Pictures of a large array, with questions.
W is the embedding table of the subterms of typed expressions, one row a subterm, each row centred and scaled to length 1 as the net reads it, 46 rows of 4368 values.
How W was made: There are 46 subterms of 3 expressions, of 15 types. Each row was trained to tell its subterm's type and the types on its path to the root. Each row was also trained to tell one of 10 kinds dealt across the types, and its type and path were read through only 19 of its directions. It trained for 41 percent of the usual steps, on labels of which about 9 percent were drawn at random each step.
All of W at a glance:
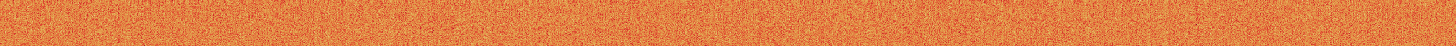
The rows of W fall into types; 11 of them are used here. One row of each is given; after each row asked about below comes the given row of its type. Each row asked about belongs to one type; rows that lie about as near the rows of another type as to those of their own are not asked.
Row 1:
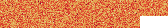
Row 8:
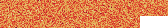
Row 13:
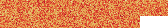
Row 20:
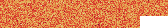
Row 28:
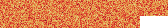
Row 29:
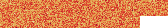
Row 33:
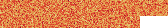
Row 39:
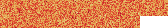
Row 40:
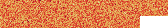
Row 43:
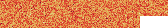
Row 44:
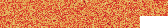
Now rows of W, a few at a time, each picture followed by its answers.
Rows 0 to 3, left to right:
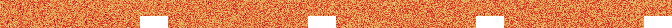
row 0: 13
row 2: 20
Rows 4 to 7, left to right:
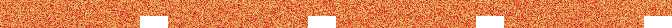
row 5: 44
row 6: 8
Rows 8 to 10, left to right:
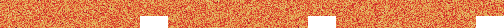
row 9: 39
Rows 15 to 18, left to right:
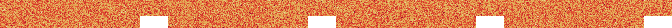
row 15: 44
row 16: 28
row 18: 20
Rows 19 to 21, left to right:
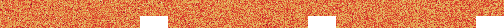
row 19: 20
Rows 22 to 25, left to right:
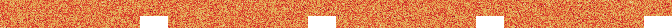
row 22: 29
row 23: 43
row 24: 8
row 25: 44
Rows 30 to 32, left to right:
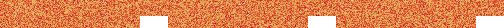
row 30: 33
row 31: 29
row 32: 29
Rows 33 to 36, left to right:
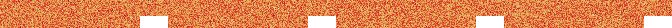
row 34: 44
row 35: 13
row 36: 29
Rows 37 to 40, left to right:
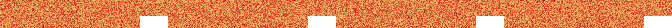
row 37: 33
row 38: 20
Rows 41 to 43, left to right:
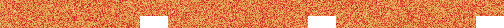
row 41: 13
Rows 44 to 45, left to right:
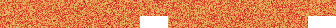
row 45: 43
